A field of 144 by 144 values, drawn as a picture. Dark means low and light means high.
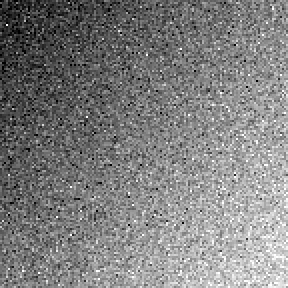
Grain: fine. Slope: up to the bottom right. Stripes: none. Odd rows or columns: none. Ninth with the highest average: bottom right. Ninth with the lowest average: top left.
